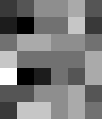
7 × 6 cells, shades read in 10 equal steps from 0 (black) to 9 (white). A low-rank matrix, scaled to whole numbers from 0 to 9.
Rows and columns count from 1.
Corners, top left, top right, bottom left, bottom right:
2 3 2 4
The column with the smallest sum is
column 2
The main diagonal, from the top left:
2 0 6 4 3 3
